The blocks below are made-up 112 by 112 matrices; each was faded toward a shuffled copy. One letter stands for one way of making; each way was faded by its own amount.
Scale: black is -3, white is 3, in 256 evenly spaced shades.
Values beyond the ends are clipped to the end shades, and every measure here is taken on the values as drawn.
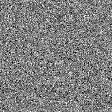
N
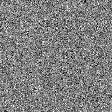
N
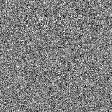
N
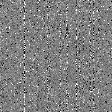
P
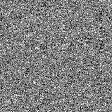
N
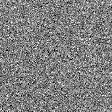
N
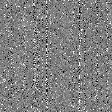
P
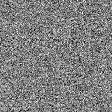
N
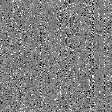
P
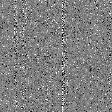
P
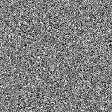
N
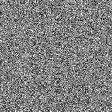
N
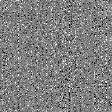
P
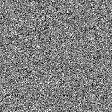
N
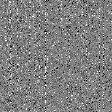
P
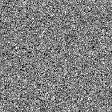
N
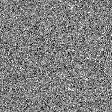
N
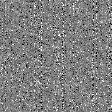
P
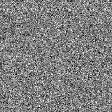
N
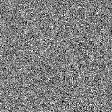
N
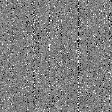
P
